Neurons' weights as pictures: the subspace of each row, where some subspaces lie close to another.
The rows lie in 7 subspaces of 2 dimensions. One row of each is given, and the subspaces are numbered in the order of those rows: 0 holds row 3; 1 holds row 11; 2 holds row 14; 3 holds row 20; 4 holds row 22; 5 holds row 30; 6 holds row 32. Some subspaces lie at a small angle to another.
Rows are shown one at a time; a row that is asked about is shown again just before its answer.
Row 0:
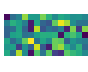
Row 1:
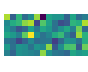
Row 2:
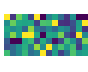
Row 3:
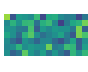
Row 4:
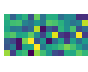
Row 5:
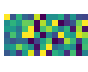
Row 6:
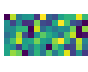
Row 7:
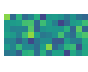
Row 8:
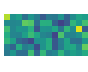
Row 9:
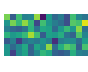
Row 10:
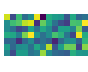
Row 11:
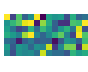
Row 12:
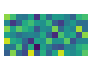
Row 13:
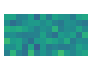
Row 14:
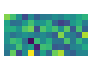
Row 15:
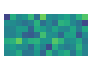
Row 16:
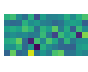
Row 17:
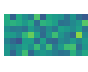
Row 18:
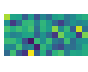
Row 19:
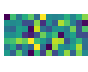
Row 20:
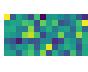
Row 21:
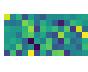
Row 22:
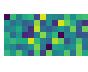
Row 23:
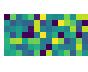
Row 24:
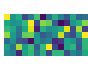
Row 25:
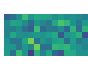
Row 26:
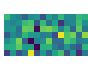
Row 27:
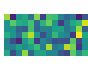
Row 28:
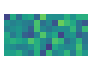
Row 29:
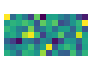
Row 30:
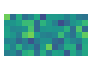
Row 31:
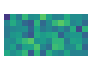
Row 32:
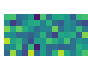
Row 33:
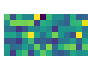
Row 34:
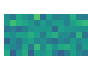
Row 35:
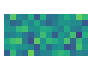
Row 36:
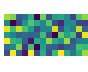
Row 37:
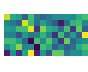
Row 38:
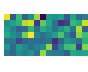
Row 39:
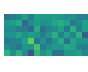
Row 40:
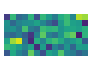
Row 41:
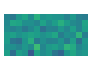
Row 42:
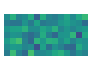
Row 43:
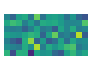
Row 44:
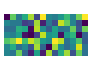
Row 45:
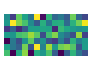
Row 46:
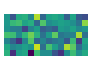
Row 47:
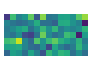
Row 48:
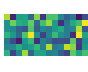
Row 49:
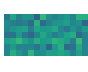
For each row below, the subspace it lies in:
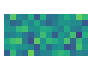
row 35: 0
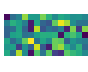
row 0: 2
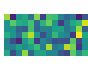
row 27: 0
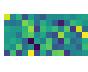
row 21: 5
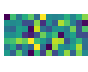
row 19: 3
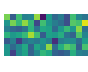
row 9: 6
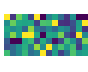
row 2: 4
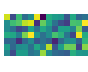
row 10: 1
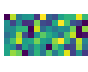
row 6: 0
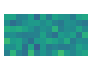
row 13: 6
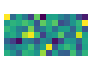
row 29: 3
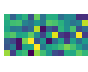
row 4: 3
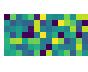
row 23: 4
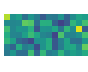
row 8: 6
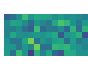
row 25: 2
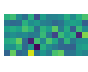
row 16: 5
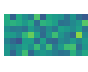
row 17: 5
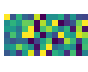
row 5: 4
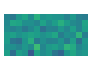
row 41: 2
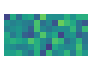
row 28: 4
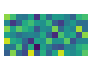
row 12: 6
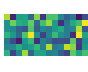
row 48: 0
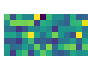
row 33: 1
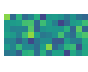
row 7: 5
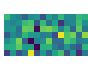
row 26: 4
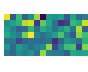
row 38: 1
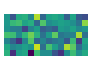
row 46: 2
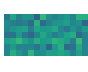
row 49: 2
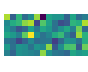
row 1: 1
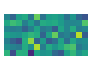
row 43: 5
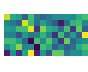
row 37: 0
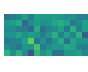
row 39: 0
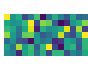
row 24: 2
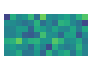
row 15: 3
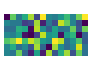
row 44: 3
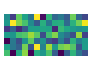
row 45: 6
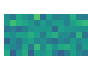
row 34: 6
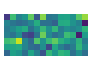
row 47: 3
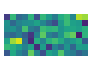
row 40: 4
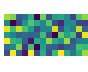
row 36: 6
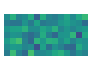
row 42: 5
